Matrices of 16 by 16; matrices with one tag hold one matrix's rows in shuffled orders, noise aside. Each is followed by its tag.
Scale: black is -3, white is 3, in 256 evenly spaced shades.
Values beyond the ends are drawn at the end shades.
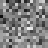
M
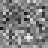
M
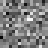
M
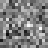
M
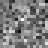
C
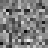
M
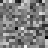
C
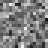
C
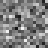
C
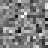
C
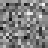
M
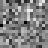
M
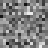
M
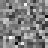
C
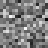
C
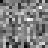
M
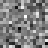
C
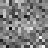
M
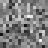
M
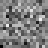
M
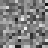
C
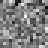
C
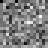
M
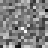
C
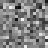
C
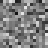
C
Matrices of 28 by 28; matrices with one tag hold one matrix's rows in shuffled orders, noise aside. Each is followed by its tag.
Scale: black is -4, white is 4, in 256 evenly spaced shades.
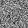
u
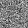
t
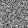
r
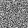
r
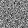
r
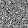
r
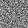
r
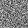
r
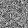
t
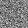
t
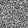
u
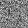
t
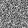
r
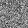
t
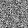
t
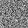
r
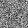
t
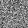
u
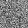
t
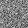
r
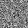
u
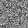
t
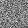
r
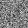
u
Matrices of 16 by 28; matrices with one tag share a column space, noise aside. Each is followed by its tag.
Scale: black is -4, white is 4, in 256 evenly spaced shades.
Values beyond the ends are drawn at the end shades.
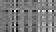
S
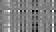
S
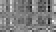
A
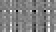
S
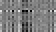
S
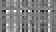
S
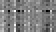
S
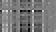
S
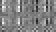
A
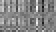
A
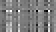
S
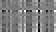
S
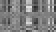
A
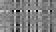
S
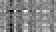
S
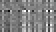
S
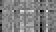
S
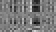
A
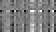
S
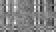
A
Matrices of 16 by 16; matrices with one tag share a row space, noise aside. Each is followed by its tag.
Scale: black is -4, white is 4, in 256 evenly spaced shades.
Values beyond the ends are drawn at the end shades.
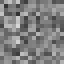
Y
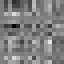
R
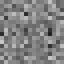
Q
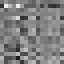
Y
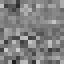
Y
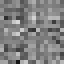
Y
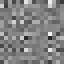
Q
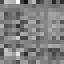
Y
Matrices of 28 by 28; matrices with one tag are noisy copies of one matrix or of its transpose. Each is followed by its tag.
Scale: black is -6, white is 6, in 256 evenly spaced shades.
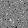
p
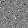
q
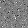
q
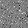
p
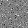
q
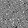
p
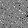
p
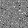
p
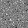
p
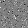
q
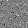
q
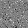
p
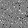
p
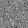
p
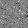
p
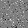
p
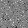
p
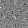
q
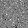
p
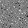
p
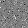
q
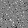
p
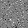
p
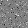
q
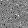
q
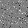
p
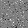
p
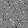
p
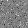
q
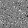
p
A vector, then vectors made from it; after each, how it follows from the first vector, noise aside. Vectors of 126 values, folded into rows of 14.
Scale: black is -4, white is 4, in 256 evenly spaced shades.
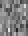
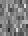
sign-scrambled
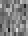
negated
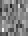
reversed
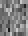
negated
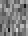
negated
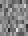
sign-scrambled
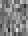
negated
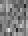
sign-scrambled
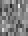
reversed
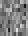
negated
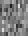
reversed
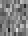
negated
